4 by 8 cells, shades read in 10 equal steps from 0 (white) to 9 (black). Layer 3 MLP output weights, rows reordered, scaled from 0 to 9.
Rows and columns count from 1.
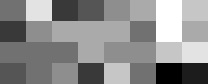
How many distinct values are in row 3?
5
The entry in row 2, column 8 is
3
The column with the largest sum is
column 1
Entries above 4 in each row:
3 2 3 6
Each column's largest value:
7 5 7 7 4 5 9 8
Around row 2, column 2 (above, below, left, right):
1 5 7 3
